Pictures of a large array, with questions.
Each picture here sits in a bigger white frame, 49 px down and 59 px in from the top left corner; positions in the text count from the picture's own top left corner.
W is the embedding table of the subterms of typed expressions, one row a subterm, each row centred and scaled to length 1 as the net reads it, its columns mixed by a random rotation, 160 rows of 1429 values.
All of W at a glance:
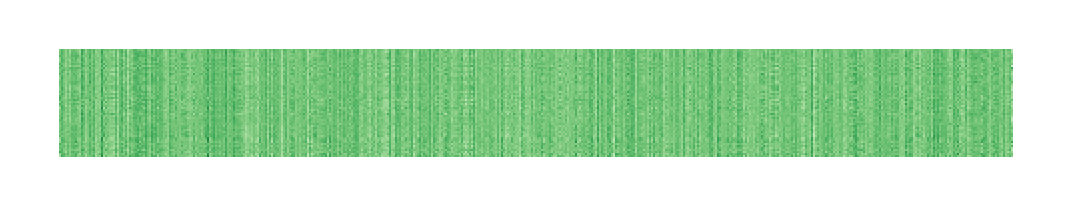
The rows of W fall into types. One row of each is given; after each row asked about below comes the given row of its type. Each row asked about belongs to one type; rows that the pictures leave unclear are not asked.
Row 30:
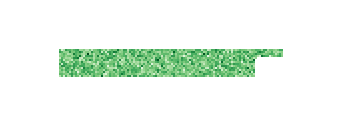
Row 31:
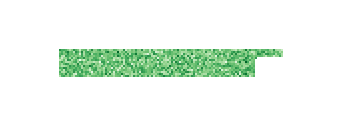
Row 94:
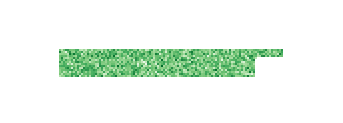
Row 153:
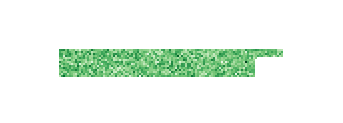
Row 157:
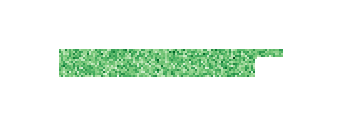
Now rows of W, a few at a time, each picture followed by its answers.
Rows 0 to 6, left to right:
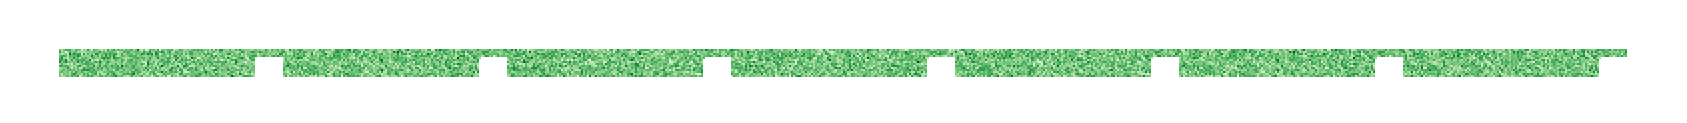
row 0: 94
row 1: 157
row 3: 153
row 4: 94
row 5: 157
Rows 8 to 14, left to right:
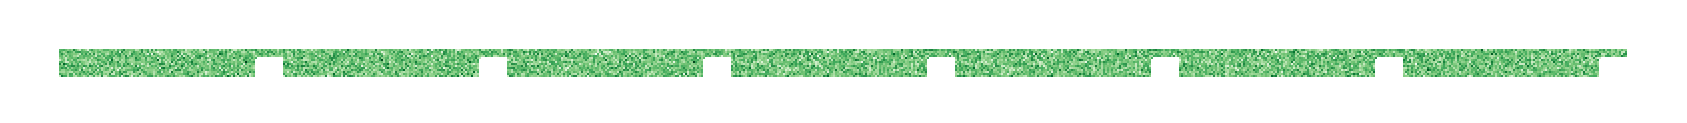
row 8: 153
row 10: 153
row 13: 157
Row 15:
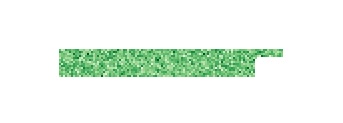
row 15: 30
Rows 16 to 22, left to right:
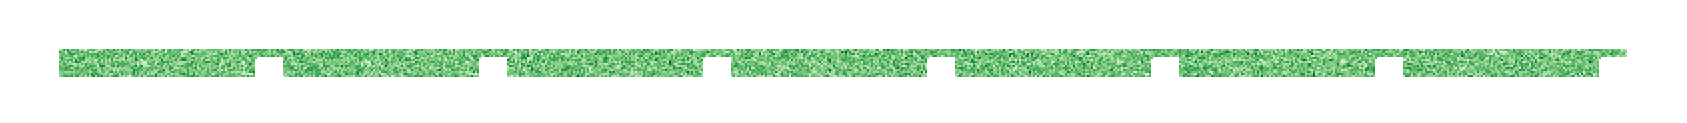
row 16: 94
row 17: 94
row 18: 30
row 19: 157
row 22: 153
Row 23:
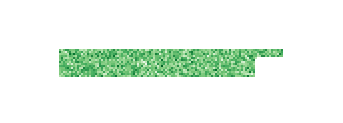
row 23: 94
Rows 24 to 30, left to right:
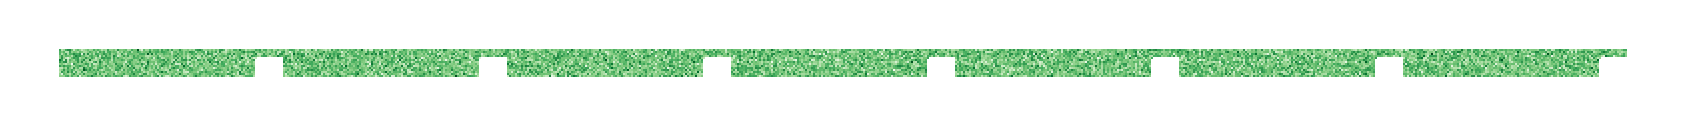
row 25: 94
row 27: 31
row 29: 31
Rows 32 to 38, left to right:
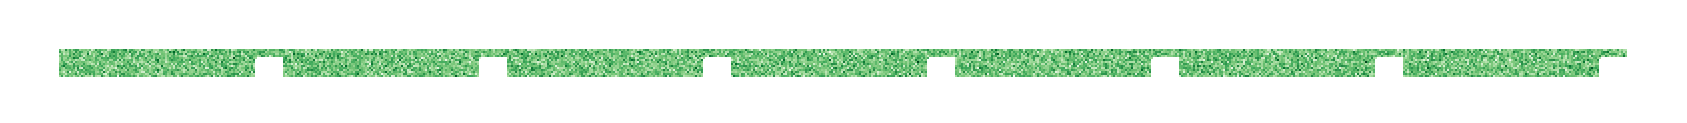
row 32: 157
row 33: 94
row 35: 153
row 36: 157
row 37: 153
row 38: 31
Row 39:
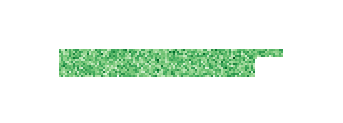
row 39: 157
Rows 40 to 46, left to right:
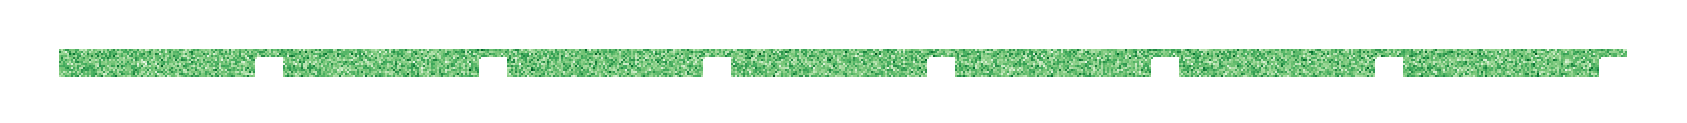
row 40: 94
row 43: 30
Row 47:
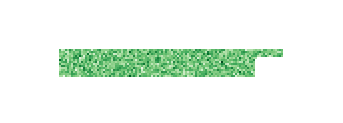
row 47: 30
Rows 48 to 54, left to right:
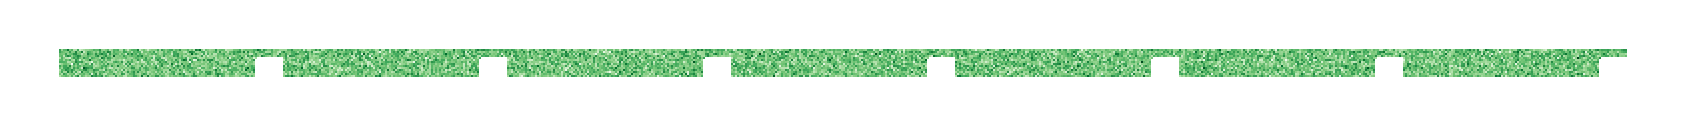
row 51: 30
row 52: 153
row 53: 31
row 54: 157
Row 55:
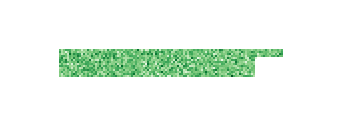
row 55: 94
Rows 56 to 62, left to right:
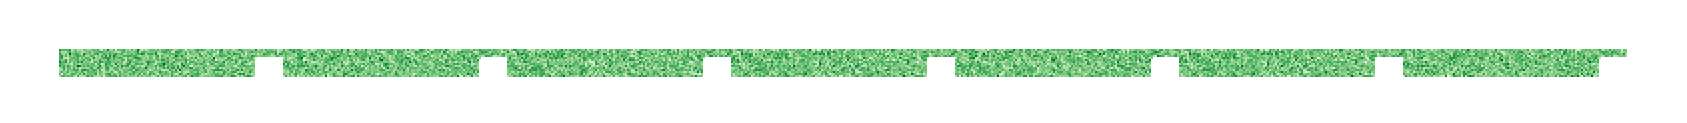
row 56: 153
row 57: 30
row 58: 94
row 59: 94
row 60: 30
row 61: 94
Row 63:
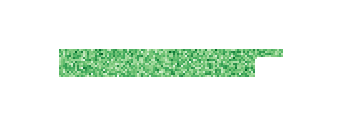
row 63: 157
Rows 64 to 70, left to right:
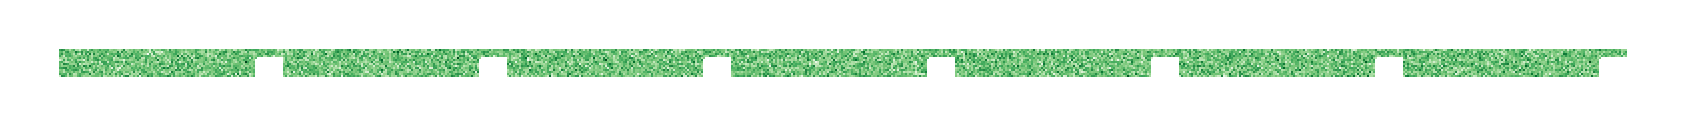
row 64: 153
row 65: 157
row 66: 30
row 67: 94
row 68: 94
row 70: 153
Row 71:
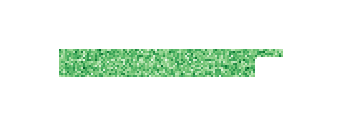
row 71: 31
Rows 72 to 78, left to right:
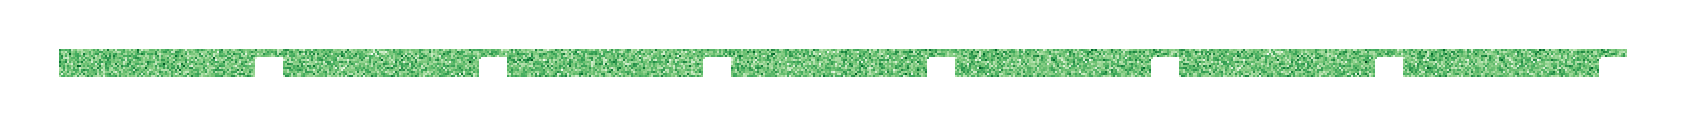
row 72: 153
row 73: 153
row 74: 94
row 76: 30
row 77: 153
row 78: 30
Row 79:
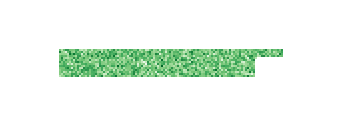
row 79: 94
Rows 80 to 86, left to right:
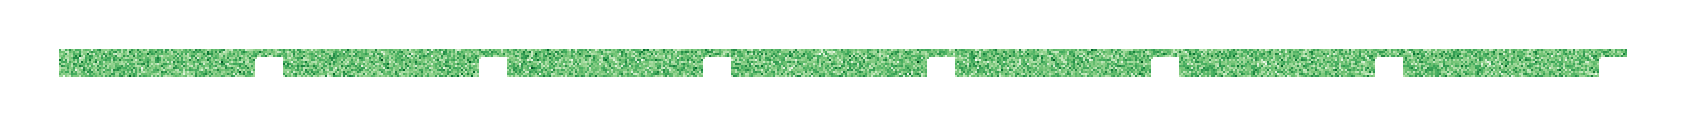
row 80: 30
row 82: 30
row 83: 153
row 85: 94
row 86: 94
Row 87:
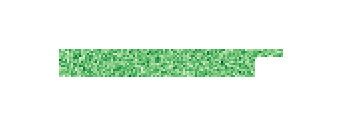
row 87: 30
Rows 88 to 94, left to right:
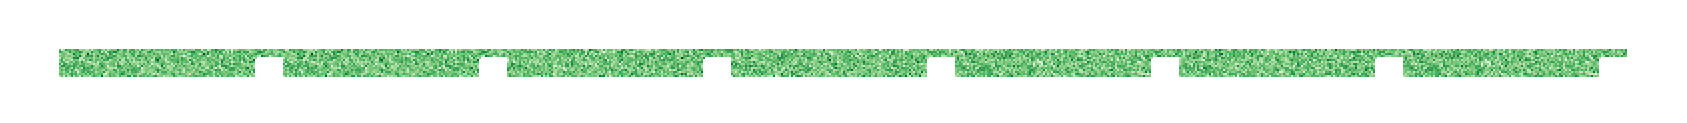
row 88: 30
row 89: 30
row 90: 157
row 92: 94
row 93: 157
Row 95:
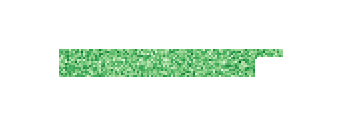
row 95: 31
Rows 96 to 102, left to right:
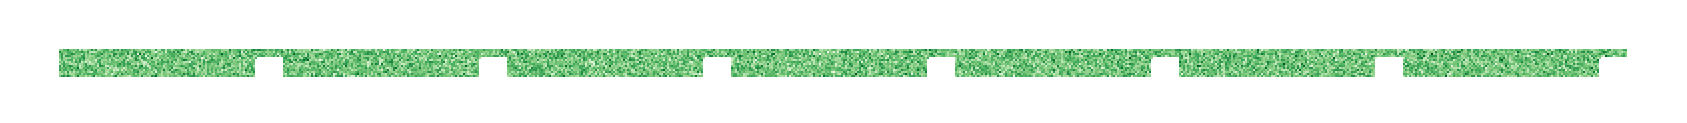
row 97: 94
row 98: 94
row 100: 157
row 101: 153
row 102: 30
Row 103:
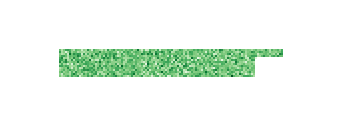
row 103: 94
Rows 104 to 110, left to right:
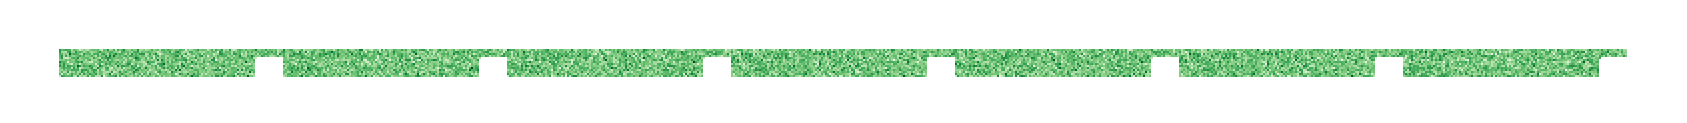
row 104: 153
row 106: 153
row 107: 94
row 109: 94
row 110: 31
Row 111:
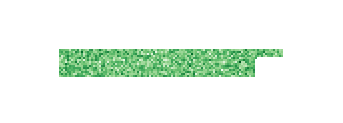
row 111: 31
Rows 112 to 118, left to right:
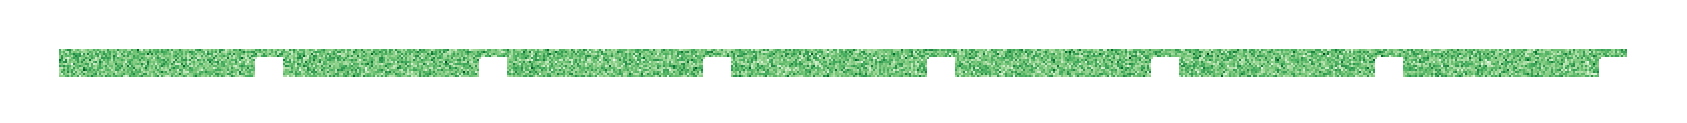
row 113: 30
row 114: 31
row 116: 157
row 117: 30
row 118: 94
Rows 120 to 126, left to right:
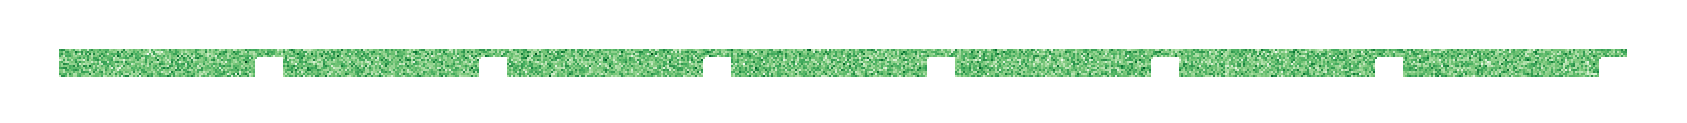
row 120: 153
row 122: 30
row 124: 31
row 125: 157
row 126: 94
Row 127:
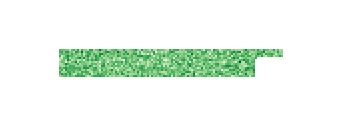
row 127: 31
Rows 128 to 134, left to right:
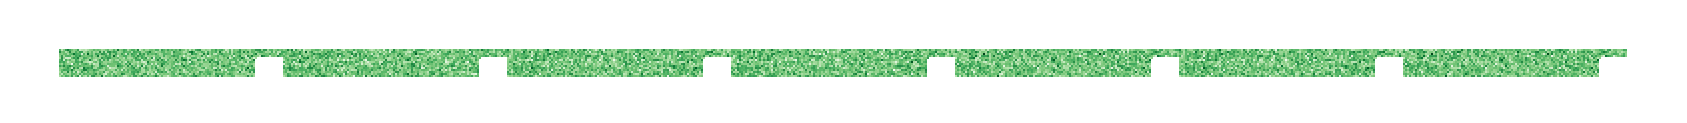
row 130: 31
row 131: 31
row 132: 30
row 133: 31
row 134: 30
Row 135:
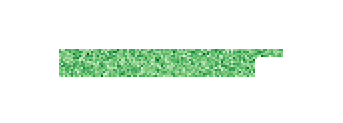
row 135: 30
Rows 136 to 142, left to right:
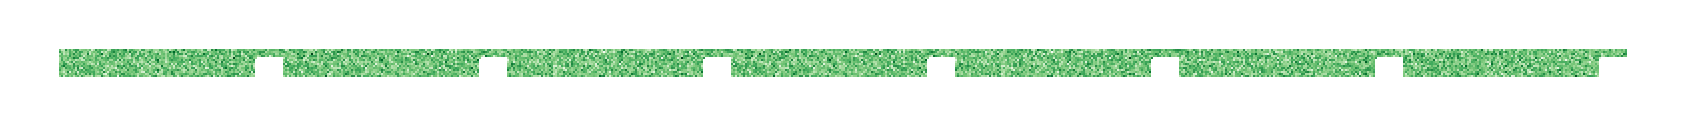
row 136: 157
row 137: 30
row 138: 157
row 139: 30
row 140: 157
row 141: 31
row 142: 94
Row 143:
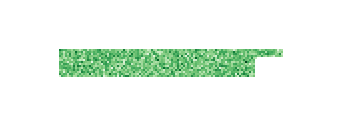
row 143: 153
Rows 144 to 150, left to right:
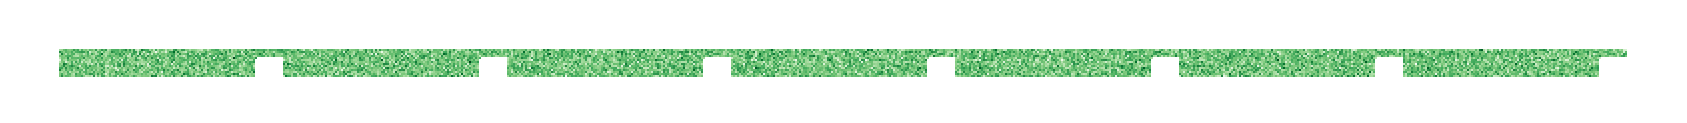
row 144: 157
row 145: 153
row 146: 157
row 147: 30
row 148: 31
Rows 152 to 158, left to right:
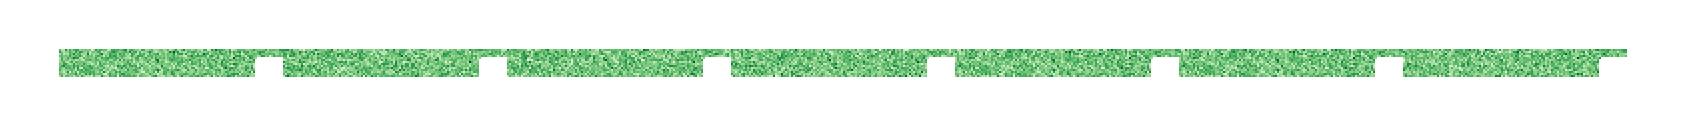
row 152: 157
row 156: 157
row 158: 157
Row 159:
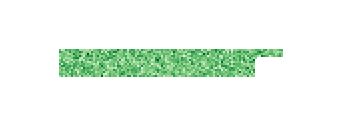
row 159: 30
